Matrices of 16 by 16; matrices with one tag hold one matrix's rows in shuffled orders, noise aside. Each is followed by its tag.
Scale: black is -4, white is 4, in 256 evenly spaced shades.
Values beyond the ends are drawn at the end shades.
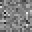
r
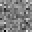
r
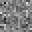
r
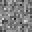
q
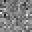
r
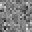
r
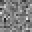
r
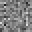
r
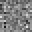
r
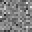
r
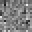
r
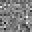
r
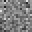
r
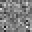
r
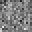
q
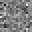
r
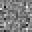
r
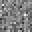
q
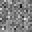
q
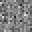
q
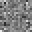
r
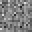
q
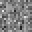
q
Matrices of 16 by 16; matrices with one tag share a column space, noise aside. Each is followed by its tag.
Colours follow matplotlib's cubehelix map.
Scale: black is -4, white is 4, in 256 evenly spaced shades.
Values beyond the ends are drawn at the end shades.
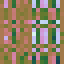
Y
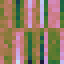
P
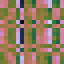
Y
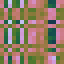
Y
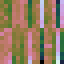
P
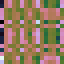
Y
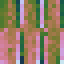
P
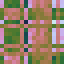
Y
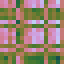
Y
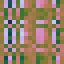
Y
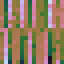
P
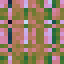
Y
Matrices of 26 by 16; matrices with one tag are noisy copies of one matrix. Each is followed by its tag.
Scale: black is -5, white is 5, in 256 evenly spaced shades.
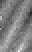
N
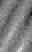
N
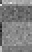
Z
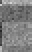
Z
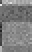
Z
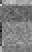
Z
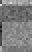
Z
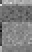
Z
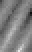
N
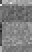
Z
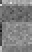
Z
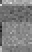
Z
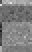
Z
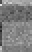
Z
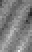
N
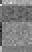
Z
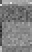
Z
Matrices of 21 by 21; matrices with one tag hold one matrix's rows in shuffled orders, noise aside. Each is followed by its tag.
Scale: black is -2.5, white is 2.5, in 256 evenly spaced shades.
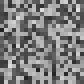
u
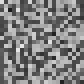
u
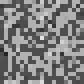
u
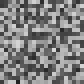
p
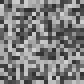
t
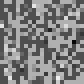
u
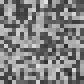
t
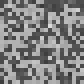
t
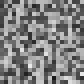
u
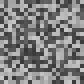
p
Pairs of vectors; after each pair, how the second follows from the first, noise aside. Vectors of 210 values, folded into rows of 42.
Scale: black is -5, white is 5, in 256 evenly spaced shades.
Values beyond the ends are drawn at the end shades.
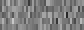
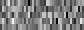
scaled up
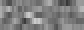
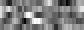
scaled up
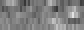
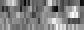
scaled up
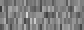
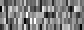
scaled up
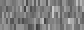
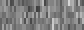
wrapped around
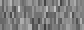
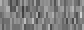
wrapped around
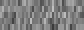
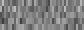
wrapped around
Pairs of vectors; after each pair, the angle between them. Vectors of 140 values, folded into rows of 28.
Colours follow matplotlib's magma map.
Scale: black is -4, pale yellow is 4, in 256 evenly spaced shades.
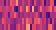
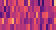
orthogonal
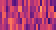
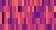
partly opposed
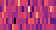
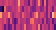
partly aligned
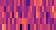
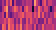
orthogonal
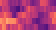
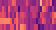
partly aligned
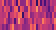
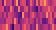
nearly opposite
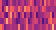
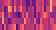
orthogonal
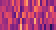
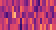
nearly opposite
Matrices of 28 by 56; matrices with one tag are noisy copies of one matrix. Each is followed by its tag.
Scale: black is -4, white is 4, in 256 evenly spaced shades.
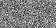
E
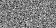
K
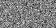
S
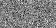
E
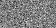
K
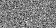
K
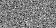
K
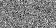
E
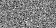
K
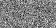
E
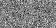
E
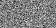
K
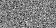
K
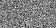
K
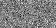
E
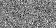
E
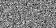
S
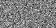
S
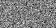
S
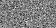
K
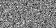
S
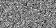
S
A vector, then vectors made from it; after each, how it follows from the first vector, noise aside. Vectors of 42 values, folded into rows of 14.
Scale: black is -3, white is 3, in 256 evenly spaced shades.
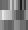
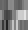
reversed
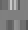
partly zeroed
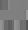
partly zeroed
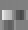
partly zeroed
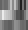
copied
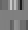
partly zeroed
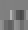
partly zeroed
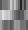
copied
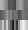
wrapped around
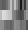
copied
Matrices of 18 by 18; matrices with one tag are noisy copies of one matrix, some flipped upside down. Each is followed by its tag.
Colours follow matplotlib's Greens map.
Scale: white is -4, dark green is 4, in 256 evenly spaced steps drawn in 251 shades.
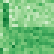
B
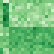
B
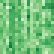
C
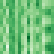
C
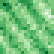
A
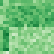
B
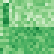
B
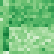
B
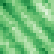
A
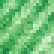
A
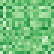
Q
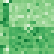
B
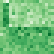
B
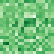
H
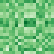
H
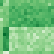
B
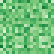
Q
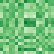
H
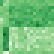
B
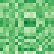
H
